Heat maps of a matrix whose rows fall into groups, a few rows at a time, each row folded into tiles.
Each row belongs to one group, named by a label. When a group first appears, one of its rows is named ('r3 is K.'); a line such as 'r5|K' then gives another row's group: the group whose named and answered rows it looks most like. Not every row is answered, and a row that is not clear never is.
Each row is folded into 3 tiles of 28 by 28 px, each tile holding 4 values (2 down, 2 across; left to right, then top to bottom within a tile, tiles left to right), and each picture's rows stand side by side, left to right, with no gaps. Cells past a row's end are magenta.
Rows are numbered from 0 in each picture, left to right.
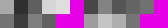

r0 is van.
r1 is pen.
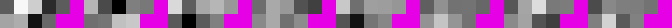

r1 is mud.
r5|pen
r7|pen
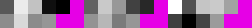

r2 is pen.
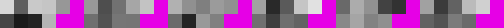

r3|van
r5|van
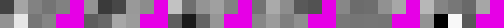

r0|pen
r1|mud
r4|van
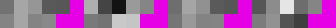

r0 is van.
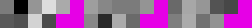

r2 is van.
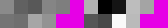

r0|mud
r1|mud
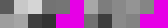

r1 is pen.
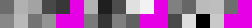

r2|pen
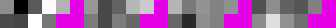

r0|mud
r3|pen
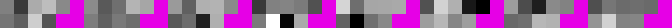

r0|mud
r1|van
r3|pen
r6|mud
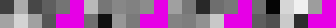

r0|pen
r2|mud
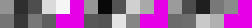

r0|van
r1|mud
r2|mud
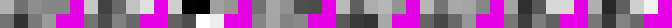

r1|van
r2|mud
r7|van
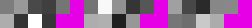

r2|mud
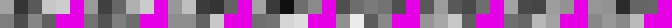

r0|van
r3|mud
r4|pen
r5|pen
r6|mud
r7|mud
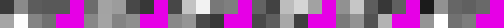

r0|pen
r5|pen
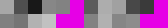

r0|mud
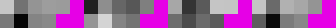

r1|pen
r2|van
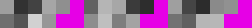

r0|mud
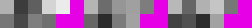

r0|van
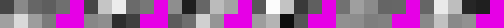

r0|pen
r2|mud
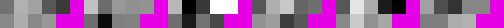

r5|mud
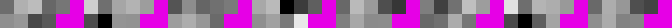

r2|pen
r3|mud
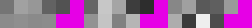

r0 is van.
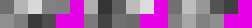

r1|van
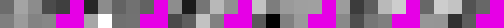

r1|pen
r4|van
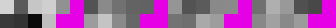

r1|pen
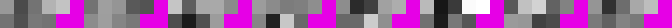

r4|mud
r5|van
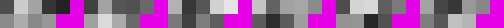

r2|van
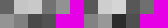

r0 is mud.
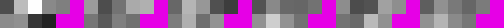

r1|van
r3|pen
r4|mud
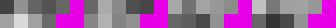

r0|pen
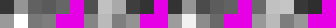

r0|pen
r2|pen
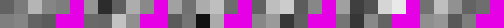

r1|mud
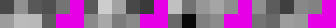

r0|pen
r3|mud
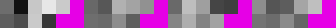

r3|van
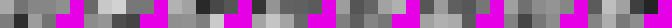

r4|van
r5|pen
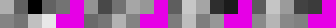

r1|mud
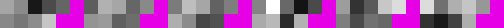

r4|van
